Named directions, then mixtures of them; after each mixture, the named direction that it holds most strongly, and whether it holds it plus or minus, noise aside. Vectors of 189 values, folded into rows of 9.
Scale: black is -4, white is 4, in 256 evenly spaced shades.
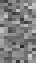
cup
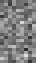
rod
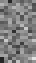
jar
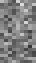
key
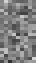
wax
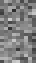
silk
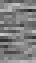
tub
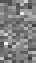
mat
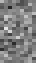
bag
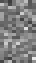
mat, plus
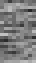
tub, plus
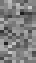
mat, minus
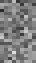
key, minus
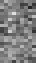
cup, minus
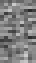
tub, plus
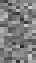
cup, plus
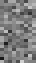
mat, minus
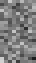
jar, minus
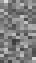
wax, plus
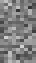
cup, minus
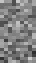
key, plus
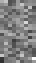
key, plus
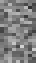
cup, minus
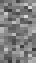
cup, plus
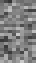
tub, plus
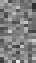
cup, minus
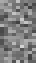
cup, minus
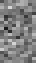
bag, minus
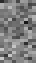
key, minus
